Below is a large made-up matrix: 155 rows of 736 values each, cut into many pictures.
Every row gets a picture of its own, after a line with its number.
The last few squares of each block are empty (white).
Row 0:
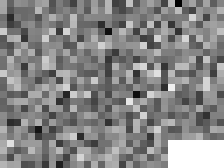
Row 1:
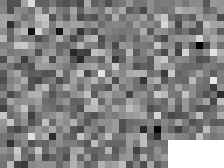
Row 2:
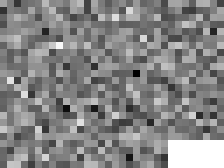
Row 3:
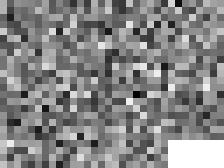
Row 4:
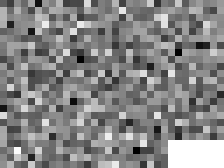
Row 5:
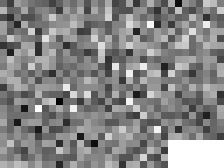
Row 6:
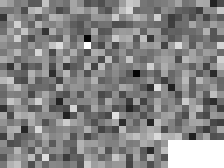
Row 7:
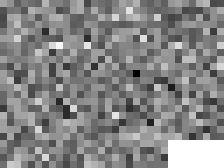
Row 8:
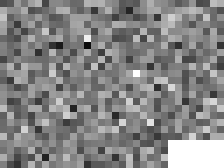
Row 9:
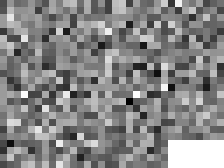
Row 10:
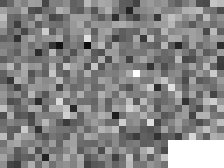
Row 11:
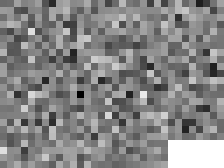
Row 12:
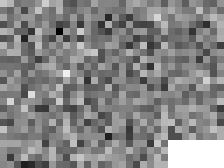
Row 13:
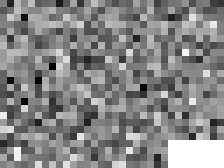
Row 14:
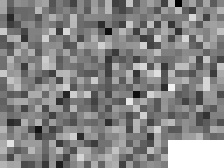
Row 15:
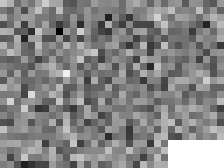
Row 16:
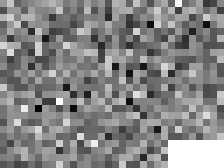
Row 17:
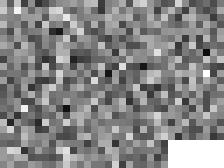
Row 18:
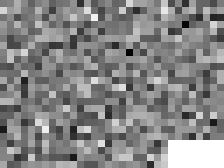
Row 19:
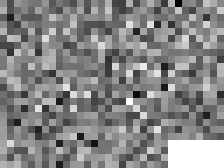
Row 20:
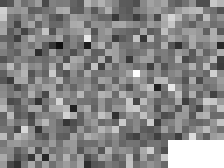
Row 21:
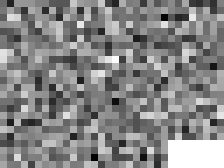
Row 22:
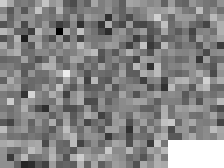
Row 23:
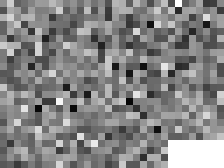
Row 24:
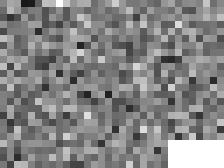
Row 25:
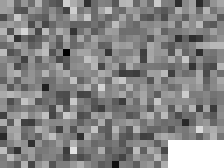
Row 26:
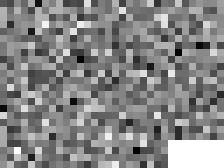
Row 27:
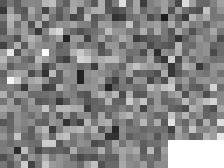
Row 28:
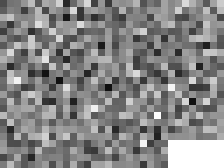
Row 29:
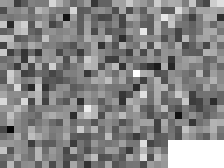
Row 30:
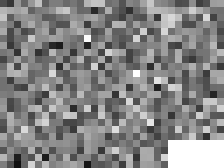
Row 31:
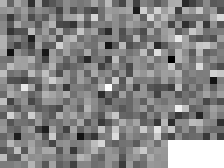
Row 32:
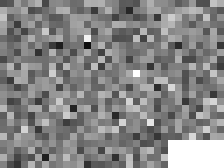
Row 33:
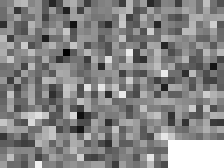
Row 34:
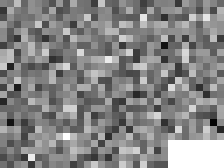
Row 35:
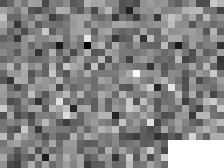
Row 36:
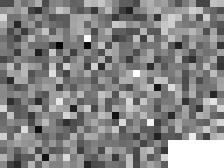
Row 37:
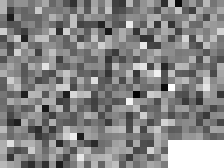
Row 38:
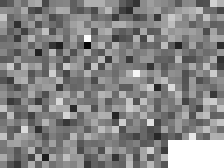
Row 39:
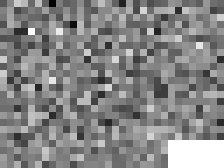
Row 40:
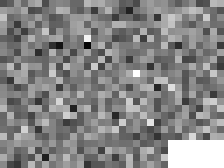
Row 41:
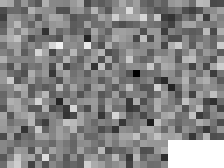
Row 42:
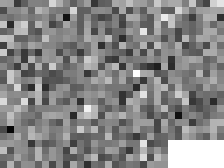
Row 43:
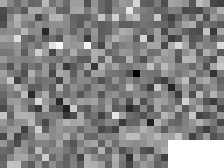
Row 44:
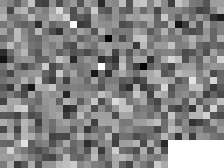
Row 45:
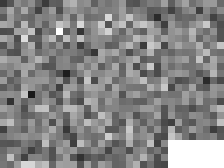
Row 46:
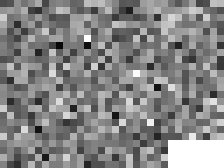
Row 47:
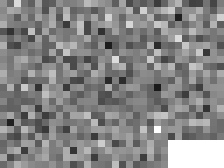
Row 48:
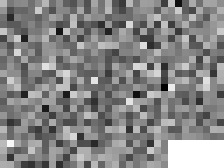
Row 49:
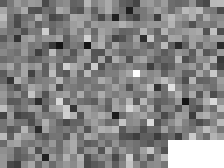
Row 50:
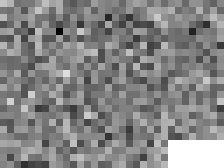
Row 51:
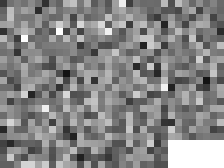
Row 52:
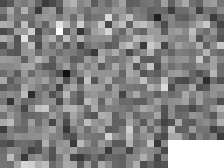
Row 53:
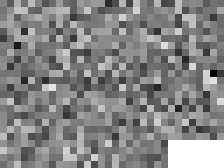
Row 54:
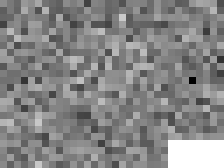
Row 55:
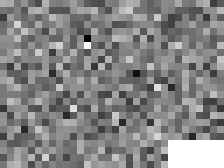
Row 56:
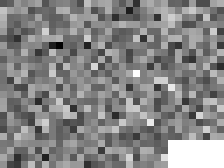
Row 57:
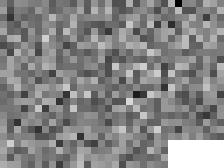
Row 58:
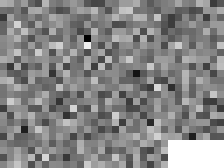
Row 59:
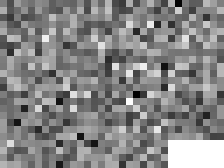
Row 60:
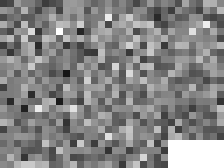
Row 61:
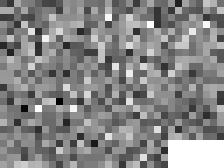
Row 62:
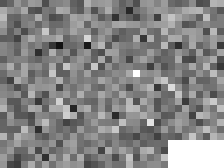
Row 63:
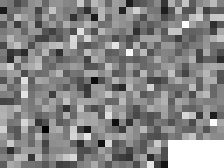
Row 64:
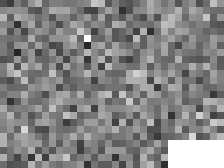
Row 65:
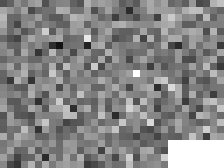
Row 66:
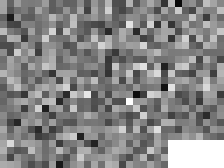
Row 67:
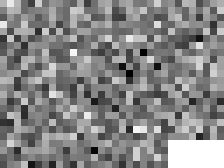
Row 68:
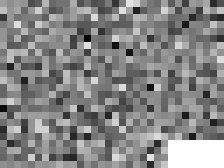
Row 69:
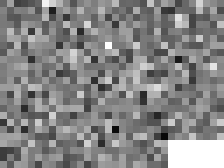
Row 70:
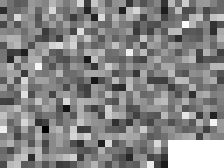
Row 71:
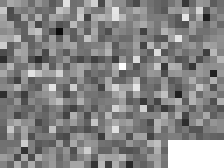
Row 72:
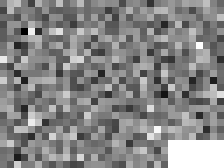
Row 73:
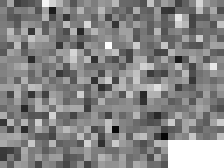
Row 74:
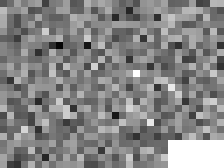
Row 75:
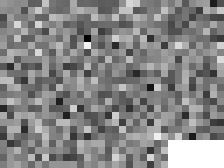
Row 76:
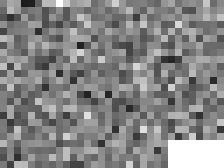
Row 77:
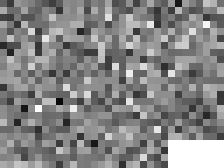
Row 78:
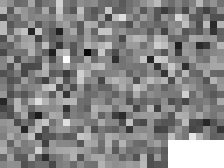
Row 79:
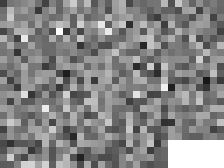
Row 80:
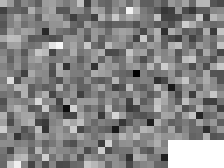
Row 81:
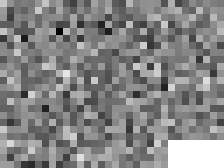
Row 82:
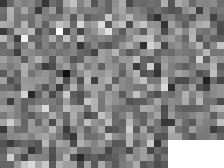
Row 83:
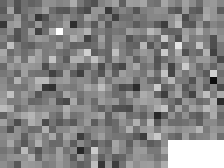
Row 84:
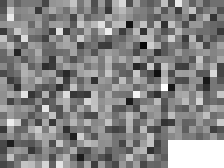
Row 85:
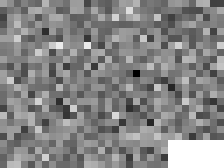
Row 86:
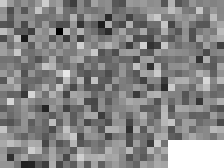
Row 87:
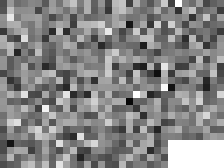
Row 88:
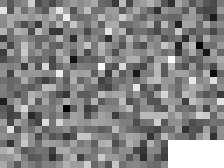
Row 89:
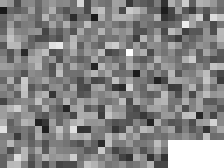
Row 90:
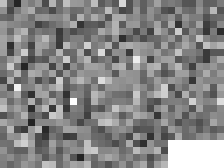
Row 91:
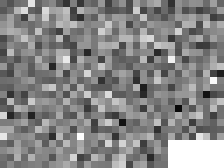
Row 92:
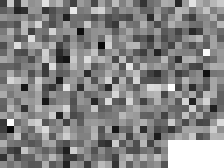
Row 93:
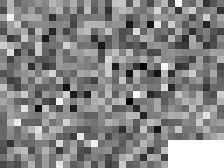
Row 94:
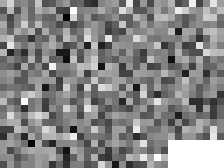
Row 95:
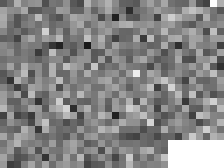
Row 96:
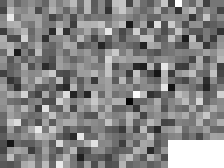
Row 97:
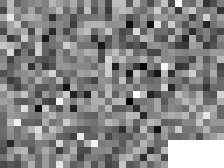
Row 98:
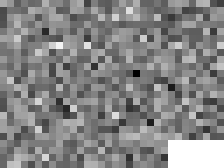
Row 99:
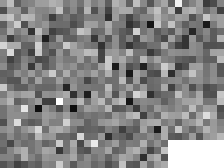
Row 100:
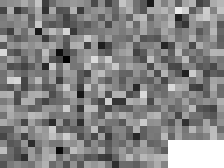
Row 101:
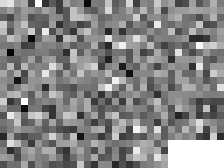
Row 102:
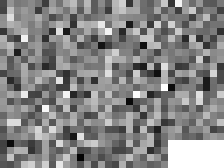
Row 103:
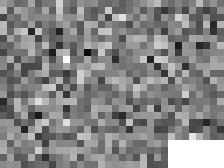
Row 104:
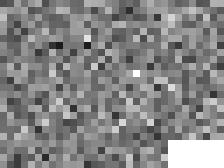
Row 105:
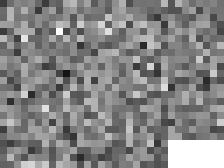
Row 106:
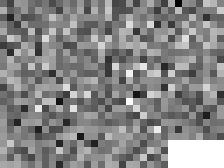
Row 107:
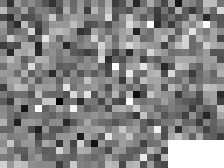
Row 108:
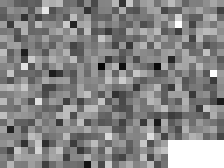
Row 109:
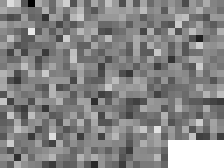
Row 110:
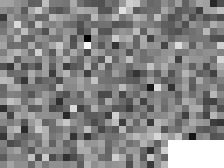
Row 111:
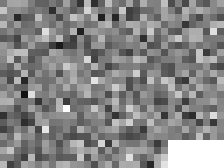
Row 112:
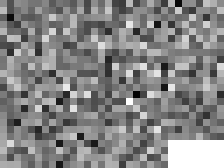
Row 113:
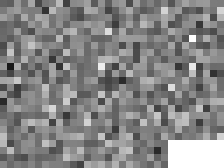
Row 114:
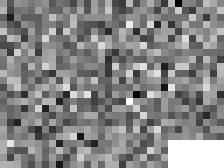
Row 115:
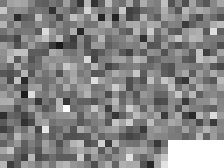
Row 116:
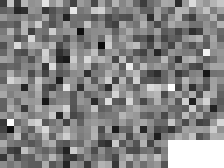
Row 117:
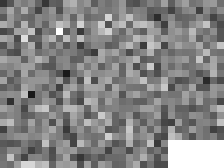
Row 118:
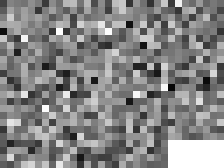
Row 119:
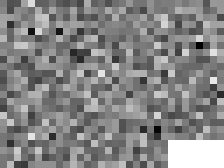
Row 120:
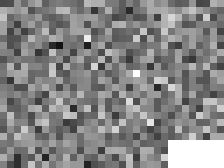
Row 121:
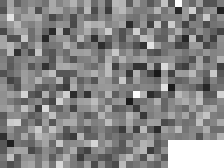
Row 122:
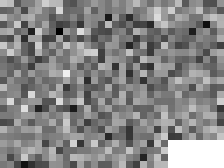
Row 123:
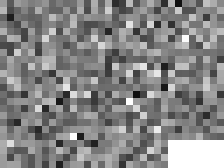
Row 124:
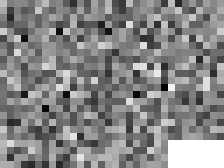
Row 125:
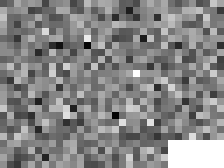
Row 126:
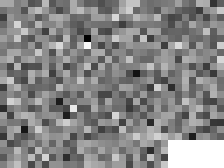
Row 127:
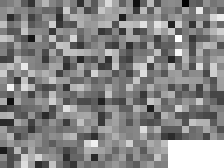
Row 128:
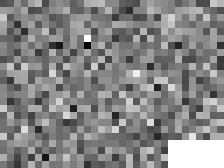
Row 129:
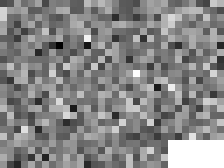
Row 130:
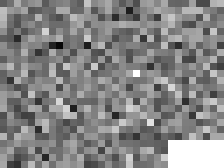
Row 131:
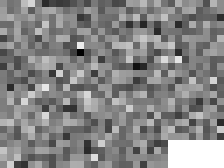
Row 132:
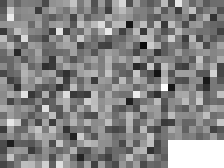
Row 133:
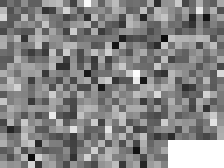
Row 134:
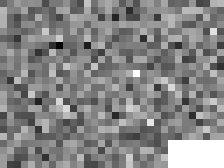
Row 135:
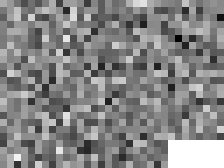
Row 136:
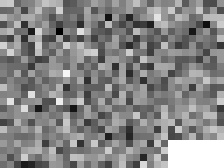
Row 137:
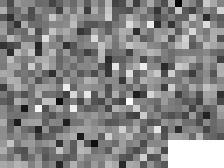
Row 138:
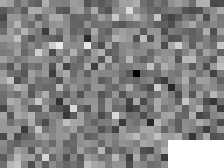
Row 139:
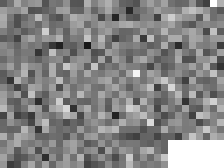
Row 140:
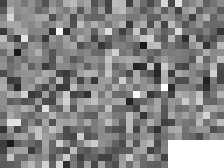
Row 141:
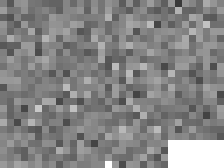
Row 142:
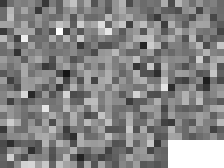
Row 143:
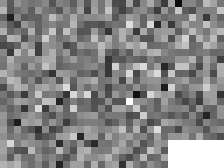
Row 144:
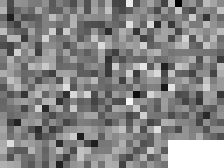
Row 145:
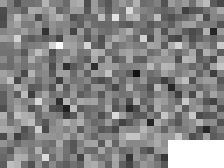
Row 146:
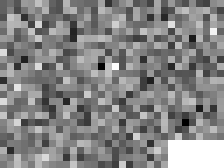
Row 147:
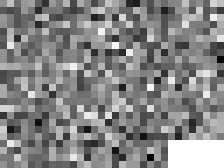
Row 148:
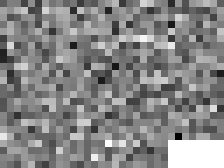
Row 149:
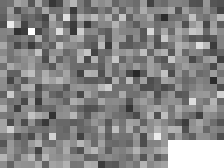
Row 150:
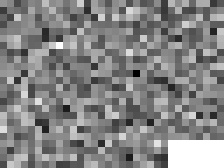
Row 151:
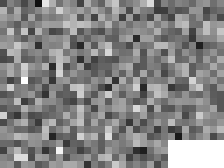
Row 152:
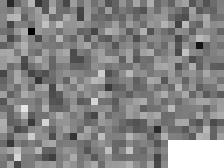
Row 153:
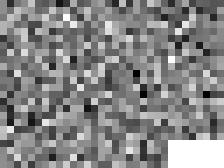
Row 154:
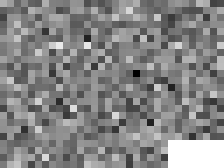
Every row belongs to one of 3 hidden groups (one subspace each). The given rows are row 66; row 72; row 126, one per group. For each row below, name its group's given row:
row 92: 72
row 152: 72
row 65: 126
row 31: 72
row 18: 126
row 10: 126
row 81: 66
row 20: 126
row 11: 72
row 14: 66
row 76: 72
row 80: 126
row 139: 126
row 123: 66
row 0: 66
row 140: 66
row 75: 126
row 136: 66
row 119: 72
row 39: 72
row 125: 126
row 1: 72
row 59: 66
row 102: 66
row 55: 126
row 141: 66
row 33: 72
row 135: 72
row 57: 66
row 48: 66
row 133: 72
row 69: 72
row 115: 126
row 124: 66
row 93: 66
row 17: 72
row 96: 66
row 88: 72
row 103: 72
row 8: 126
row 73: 72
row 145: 126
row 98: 126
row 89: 126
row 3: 66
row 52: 66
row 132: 66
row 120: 126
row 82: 66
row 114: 66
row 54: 72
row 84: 66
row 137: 66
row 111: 126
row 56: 126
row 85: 126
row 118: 66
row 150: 126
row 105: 66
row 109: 72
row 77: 66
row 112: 66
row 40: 126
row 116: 72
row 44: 72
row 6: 126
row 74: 126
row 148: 72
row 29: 72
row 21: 72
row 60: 66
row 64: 126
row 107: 66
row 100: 72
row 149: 72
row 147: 126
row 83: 72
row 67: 72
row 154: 126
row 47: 72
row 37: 66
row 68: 126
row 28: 72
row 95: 126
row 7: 126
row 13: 72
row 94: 72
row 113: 72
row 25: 72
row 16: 66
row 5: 66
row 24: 72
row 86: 66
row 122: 66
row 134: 126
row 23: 66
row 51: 66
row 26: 72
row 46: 126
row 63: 126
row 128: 126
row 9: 66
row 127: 72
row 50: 66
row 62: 126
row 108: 72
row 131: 72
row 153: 72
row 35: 126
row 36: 126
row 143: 66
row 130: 126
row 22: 66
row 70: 126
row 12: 66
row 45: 66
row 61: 66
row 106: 66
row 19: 66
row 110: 126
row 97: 66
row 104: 126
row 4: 72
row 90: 72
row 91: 72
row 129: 126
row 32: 126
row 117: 66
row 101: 72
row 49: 126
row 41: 126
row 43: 126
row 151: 72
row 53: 72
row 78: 72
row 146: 72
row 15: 66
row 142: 66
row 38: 126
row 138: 126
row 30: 126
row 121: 66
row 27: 72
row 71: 72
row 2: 126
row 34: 72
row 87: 66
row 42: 72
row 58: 126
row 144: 66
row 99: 66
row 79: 66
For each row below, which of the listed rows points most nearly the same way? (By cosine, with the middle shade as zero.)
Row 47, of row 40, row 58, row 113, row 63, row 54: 113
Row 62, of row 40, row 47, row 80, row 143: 40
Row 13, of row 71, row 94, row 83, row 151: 151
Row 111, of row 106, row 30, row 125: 125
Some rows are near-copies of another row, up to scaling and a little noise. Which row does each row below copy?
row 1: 119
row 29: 42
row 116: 92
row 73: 69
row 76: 24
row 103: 78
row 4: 26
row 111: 115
